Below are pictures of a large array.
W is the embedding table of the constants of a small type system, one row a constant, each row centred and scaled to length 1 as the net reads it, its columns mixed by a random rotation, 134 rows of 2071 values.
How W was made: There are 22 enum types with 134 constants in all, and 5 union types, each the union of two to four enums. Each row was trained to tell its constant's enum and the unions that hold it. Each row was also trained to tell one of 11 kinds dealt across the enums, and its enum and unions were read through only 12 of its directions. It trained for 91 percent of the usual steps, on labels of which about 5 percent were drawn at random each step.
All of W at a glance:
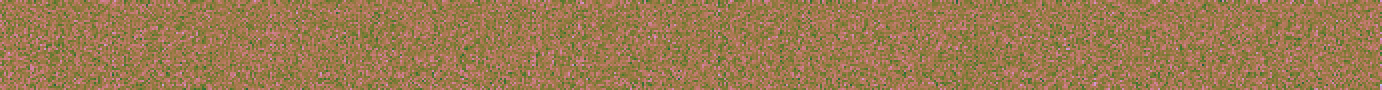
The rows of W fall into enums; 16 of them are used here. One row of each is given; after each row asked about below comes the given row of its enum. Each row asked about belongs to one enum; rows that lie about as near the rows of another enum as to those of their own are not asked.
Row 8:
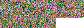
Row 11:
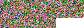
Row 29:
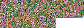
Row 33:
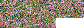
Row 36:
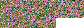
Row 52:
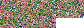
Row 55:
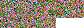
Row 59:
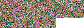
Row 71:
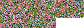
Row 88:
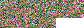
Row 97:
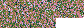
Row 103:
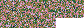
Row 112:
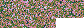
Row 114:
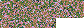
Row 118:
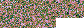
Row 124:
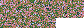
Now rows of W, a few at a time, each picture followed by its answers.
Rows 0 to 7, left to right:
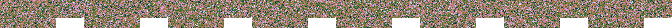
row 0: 88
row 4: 88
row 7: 103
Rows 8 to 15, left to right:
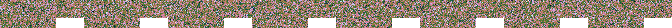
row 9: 97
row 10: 36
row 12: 118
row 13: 33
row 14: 97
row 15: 103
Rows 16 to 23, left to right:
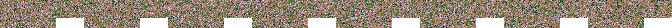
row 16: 103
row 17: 112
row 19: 8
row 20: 29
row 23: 118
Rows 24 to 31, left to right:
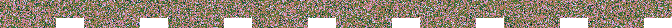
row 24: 124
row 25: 103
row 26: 52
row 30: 52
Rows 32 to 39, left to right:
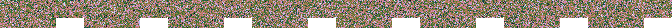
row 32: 118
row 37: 11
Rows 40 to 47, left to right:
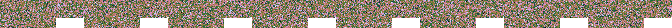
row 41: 36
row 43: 29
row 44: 55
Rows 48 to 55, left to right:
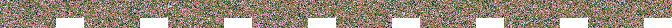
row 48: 118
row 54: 33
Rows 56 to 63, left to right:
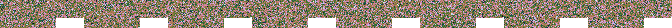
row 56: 33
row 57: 124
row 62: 112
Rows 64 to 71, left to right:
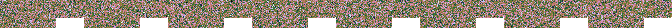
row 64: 112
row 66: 118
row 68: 103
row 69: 52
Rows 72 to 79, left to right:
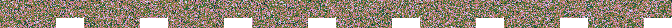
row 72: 36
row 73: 52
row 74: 36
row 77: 71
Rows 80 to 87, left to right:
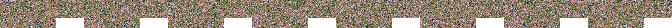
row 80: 8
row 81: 59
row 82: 97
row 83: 103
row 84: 124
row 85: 114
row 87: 124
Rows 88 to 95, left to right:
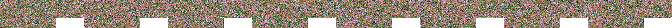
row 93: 52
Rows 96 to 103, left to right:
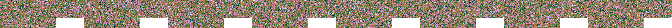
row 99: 124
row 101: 88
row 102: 52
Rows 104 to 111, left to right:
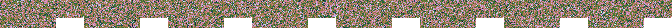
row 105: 36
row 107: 88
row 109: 33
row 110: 29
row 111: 33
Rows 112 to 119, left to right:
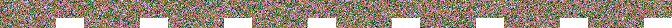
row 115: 33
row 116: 8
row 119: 36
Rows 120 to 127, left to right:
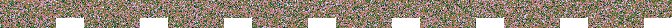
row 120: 11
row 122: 88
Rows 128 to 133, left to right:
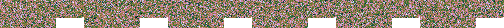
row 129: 124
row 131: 118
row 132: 88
